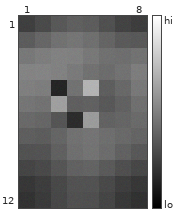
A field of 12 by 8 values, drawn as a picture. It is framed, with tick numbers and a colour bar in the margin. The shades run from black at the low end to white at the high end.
Odd patch: rougher, in the centre. Roughest part: centre. Stripes: none. Average level on the scale: 40%.
